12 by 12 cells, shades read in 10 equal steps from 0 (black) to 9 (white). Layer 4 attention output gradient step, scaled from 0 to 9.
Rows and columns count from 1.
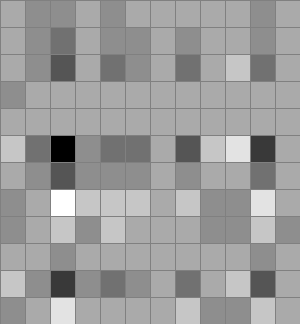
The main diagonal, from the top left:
6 5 3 6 6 4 6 7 5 6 3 6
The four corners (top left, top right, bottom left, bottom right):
6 6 5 6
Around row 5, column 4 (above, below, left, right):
6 5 6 6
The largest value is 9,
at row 8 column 3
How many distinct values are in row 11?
6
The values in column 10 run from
5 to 8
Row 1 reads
6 5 5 6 5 6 6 6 6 6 5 6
